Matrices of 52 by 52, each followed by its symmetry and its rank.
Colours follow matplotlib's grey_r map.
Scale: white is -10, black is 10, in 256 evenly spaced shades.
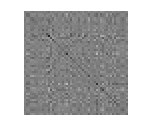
symmetric, rank five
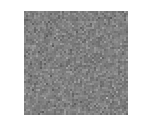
neither, full rank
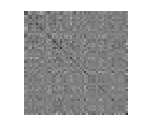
symmetric, rank five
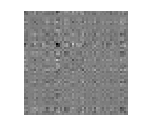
symmetric, rank three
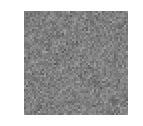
symmetric, full rank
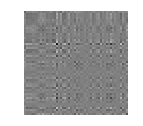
symmetric, rank three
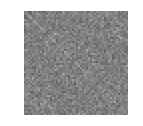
symmetric, full rank
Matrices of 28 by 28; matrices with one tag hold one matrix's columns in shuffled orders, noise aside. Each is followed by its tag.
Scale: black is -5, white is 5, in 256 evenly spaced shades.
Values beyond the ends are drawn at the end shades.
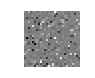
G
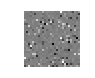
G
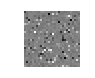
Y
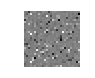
Y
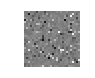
Y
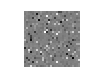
Y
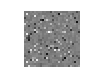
Y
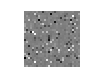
Y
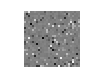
G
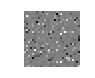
Y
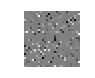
Y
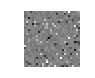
G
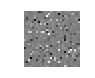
Y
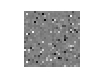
Y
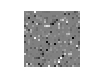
G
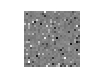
G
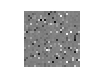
Y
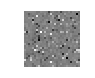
Y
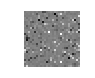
Y
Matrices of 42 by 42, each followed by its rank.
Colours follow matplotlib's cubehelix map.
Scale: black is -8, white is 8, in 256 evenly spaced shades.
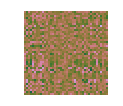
five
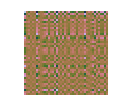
two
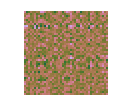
five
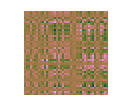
two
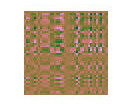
two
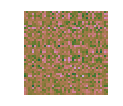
five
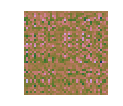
five
